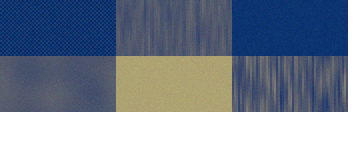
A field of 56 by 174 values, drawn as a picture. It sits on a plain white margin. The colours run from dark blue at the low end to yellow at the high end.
The table splits into 2 rows of 3 panels. Panel 1,1: very low, checkered, faint in contrast. Panel 1,2: low, streaked downward, faint in contrast. Panel 1,3: very low, flat. Panel 2,1: low, smooth, faint in contrast. Panel 2,2: high, flat. Panel 2,3: low, streaked downward.
